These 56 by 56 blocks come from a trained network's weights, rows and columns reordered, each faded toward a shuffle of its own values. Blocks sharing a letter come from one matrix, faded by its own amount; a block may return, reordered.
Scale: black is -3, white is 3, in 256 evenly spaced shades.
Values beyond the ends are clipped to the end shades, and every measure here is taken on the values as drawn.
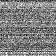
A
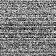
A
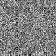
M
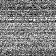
A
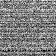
A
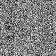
M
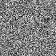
M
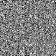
M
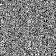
M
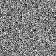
M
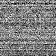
A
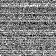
A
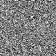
M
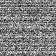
A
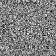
M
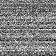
A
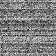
A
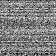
A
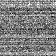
A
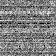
A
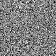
M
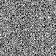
M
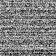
A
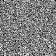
M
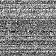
A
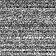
A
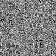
M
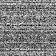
A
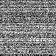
A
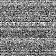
A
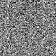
M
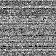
A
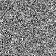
M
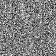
M
